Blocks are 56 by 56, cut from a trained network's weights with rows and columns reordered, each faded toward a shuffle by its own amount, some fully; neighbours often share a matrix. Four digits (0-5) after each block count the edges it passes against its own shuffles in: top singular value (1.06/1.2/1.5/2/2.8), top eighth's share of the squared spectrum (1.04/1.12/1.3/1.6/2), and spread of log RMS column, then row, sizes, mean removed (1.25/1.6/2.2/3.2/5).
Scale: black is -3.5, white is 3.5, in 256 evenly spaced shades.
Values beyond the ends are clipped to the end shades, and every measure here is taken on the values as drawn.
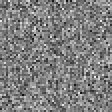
2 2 0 0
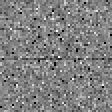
0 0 0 0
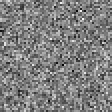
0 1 0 0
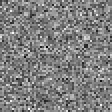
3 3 0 1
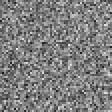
1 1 0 0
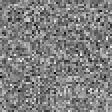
3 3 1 1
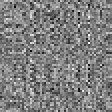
4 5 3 1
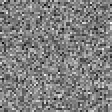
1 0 0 0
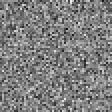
1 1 0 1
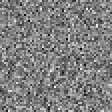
3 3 1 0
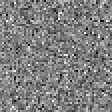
2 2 0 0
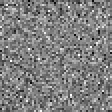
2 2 0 0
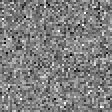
0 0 0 0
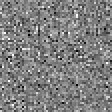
3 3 1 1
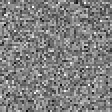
2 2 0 0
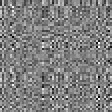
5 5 4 3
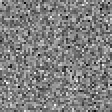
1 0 0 0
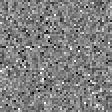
2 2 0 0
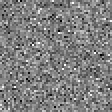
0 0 0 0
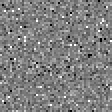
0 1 0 0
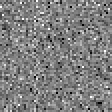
2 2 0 1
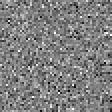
2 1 0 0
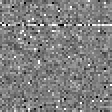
3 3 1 1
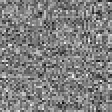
3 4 2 0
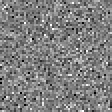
0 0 0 0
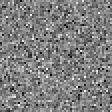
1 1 0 0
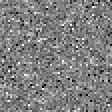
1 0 0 0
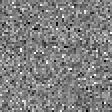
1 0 0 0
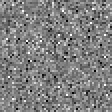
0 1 0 0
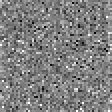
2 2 0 1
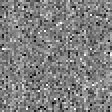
2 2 0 1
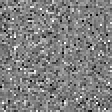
0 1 0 0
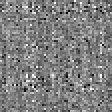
3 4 1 2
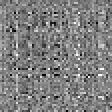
4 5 2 3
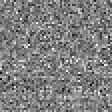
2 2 0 0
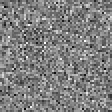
1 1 0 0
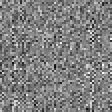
4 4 3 1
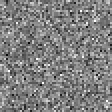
0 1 0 0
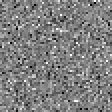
1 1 0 0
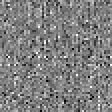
3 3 0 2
